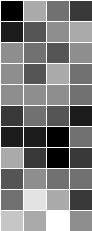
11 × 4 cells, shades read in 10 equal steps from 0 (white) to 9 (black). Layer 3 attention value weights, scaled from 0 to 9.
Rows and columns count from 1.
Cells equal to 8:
4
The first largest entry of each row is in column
1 1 3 2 4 4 3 3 1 4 4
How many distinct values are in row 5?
2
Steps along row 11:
up down up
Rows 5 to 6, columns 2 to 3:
4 4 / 5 6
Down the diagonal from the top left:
9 6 6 5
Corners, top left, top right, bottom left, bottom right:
9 7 2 4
